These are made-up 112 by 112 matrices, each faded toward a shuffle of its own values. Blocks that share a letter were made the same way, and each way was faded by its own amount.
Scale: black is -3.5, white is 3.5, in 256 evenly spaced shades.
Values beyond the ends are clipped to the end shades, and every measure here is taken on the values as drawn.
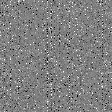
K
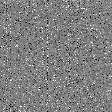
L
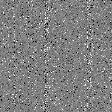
L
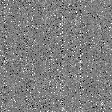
L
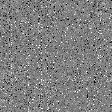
K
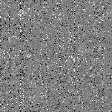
L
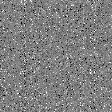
L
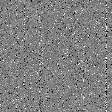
K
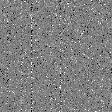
K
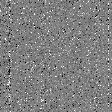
L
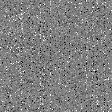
K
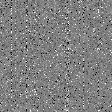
L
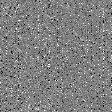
L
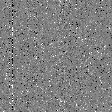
K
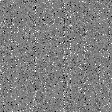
K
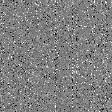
L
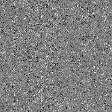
K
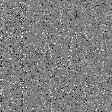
L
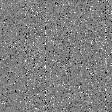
K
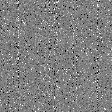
L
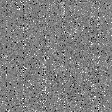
L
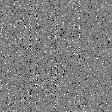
L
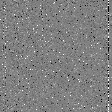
K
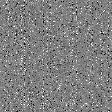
L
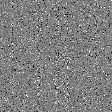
K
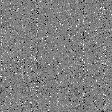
K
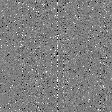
L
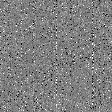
K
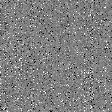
L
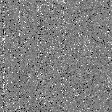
K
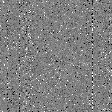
L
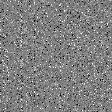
L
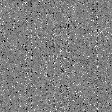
K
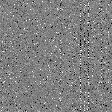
L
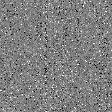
K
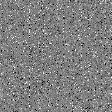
K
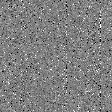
K
